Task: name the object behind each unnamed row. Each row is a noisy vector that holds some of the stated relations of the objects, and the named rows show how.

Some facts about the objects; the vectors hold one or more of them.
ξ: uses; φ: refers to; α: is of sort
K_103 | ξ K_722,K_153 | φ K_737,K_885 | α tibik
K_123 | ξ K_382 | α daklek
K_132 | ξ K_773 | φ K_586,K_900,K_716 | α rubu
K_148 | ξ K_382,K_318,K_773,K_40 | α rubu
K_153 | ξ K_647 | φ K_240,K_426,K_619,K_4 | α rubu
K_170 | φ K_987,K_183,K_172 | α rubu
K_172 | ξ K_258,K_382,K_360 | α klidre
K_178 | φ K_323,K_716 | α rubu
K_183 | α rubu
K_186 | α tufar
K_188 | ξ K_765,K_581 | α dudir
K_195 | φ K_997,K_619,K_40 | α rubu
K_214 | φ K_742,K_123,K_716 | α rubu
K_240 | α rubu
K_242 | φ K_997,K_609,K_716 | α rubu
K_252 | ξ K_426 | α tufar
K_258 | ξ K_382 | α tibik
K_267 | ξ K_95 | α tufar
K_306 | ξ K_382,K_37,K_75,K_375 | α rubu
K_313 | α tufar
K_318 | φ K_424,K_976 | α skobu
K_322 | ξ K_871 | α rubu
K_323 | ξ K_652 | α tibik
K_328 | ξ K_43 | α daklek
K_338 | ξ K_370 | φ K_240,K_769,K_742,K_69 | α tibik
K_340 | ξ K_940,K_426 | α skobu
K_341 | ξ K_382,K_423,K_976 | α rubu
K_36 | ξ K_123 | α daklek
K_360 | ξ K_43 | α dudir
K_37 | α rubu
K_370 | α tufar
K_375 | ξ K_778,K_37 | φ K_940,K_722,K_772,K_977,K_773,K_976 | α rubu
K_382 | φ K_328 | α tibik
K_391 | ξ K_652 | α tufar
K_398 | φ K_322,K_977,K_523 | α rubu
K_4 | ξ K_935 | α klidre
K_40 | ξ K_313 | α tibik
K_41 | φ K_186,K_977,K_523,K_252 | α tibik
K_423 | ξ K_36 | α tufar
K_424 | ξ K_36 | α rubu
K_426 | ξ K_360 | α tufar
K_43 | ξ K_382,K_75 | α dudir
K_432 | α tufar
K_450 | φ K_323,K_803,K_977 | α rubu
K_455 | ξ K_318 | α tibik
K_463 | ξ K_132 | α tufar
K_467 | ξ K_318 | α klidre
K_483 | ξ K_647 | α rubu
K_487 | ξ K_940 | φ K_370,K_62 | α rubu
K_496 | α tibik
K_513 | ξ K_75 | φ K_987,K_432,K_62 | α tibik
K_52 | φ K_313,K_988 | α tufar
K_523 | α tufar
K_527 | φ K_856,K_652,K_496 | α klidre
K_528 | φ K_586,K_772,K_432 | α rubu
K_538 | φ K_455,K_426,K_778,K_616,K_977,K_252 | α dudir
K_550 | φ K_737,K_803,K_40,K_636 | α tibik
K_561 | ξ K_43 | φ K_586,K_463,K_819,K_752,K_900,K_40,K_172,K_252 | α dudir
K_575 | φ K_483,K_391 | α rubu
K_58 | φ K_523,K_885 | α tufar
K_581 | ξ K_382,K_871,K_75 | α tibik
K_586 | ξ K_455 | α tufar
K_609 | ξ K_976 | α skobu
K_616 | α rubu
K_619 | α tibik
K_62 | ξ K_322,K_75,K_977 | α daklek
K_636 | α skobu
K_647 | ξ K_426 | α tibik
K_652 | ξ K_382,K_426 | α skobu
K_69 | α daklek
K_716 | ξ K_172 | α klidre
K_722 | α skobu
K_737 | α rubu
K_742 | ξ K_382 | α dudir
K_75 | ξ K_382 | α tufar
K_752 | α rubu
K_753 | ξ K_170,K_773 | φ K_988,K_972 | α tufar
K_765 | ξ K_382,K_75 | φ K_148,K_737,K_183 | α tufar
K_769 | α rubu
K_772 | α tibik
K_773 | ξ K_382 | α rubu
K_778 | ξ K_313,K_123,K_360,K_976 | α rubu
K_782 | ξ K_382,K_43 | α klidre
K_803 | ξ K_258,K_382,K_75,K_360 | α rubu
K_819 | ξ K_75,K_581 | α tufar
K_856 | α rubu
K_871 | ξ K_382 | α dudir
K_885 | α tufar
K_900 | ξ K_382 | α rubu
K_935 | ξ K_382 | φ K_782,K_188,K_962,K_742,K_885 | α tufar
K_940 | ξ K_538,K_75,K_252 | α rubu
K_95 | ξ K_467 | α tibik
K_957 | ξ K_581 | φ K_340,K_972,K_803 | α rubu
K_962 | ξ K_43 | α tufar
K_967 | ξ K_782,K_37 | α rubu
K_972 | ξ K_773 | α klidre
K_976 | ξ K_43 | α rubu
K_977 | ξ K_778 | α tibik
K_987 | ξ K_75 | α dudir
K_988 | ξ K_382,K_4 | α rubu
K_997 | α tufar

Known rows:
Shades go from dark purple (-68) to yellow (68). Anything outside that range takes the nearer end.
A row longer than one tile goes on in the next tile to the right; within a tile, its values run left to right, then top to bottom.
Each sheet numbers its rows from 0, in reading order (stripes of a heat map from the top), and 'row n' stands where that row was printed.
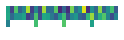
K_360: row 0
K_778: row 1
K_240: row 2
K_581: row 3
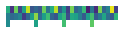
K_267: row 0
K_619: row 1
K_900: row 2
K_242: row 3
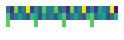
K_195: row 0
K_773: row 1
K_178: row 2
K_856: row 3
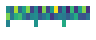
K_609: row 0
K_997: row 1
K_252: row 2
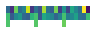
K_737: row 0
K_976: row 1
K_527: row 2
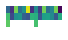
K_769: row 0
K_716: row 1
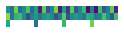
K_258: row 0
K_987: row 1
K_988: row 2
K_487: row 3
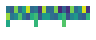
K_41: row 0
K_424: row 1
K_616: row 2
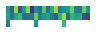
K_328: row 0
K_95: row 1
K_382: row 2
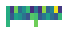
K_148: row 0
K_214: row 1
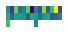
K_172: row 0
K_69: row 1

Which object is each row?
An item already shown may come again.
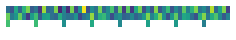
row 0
K_647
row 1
K_424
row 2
K_432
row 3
K_258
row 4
K_753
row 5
K_513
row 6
K_455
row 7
K_609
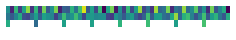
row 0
K_252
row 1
K_742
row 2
K_722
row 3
K_391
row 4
K_426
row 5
K_424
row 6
K_977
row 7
K_803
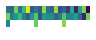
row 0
K_636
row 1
K_37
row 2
K_483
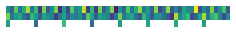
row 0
K_95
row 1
K_742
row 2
K_467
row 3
K_742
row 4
K_95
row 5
K_75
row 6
K_496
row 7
K_581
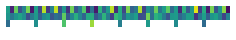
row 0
K_987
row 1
K_423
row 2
K_957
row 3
K_153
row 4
K_43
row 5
K_40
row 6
K_538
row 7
K_188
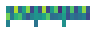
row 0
K_609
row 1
K_62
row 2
K_313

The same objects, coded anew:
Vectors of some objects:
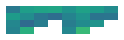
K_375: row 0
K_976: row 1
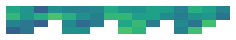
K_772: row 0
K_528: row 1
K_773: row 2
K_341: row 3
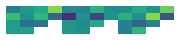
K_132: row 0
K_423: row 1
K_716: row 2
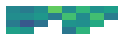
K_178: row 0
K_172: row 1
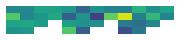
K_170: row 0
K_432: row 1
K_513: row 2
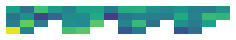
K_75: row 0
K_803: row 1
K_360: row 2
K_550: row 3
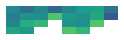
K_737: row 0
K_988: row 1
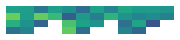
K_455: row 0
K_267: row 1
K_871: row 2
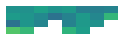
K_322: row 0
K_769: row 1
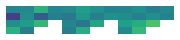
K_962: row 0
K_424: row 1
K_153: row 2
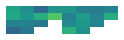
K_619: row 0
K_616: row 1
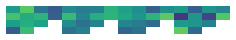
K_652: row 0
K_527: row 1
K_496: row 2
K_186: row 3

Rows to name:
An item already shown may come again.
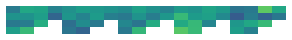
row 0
K_306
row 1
K_188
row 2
K_424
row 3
K_773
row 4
K_935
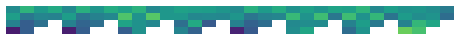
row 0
K_561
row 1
K_561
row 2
K_40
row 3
K_871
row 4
K_561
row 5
K_4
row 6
K_258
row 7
K_940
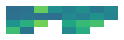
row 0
K_765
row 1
K_153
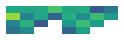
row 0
K_382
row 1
K_647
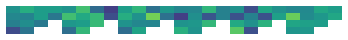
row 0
K_742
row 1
K_340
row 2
K_323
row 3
K_962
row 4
K_52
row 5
K_170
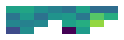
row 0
K_36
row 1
K_103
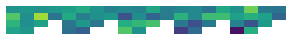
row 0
K_972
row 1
K_987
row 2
K_391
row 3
K_338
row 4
K_609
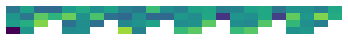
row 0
K_103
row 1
K_581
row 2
K_819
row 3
K_803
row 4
K_803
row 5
K_467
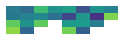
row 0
K_753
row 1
K_370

